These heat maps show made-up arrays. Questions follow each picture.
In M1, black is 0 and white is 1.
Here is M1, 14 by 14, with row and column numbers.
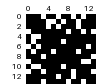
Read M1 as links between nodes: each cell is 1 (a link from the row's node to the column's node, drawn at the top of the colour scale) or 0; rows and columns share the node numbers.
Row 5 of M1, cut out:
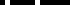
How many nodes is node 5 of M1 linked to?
2
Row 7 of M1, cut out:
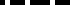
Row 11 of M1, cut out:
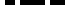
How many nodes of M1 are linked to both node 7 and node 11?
0
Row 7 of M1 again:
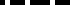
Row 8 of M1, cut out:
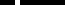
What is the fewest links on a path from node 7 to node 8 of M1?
6
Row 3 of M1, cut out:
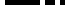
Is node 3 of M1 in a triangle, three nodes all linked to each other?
yes
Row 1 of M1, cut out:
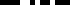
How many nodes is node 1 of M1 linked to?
4
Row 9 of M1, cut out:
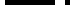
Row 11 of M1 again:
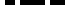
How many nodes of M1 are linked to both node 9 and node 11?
1
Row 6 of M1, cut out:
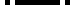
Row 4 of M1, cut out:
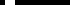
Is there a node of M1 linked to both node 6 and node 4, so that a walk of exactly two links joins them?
yes
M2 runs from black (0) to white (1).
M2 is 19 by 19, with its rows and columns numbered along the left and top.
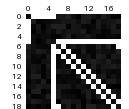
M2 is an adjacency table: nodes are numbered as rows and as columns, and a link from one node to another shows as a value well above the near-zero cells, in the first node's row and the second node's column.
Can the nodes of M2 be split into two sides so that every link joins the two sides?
no
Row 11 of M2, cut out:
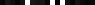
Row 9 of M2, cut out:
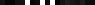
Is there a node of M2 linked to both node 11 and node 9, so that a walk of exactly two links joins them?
yes
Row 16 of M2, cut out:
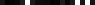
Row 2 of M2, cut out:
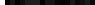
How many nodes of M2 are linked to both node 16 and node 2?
0
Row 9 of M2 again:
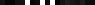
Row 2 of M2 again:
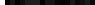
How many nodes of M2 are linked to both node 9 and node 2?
0
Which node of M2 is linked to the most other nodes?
node 5
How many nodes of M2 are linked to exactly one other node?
4
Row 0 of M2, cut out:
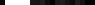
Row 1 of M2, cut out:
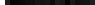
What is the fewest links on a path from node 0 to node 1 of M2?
1
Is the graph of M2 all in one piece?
yes
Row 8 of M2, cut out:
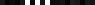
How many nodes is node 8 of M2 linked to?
3
